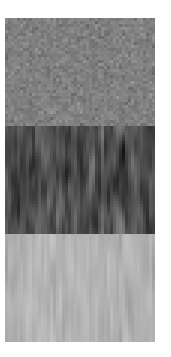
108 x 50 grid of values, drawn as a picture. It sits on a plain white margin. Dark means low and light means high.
The table splits into 3 rows of 1 panel. Panel 1,1: middling, fine-grained, faint in contrast. Panel 2,1: low, streaked downward. Panel 3,1: high, streaked downward, faint in contrast.
